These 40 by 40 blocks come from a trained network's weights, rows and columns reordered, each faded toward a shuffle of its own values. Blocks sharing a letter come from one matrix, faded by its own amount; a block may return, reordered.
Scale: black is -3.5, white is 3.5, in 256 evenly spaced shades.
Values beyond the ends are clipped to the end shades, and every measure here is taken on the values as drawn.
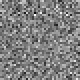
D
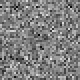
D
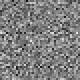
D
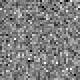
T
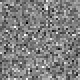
T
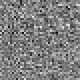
D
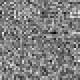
D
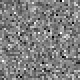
T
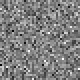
T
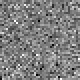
T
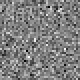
T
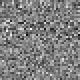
D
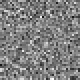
D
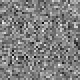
D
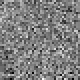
D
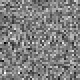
D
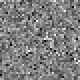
T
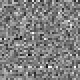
D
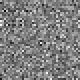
D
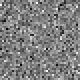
T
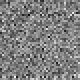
D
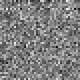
D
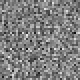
D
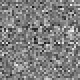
D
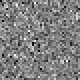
T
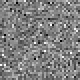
T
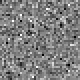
T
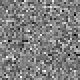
T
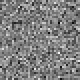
D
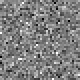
T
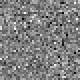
T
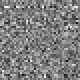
D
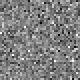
T
